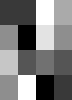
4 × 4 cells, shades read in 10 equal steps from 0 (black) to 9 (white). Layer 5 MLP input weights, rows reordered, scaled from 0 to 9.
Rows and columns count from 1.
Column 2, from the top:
2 0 3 9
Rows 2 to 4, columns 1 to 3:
5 0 8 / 7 3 4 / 5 9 0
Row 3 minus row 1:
5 1 -5 -3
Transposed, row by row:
2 5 7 5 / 2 0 3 9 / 9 8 4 0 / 6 5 3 2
